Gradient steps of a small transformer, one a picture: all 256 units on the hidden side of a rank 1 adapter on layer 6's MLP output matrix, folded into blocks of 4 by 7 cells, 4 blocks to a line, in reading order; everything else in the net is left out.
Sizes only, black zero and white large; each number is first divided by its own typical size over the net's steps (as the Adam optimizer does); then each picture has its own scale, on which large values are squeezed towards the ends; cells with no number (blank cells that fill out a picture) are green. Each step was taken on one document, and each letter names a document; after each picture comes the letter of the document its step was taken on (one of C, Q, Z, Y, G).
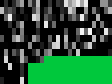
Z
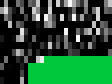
Z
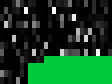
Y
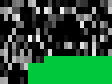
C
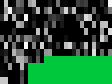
C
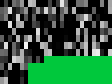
C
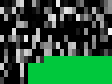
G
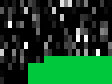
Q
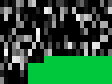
C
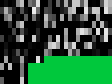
Z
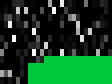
Y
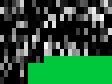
G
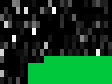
Y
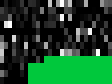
Q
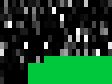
Q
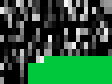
Z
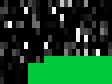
Q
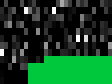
Q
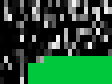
Z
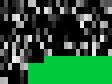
C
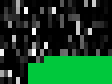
Y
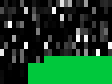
Q
